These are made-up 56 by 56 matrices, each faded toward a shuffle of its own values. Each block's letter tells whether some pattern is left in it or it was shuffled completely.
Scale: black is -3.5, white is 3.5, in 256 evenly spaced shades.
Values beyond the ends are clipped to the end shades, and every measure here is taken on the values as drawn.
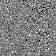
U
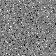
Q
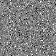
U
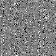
U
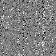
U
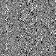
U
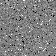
Q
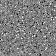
Q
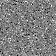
Q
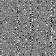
U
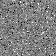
Q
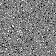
Q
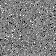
Q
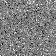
Q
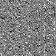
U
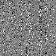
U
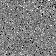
Q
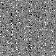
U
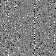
U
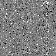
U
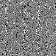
U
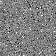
Q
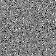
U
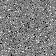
Q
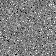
Q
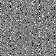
U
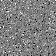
Q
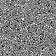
Q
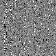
U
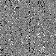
U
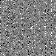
U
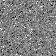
Q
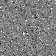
Q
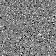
Q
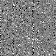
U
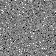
Q
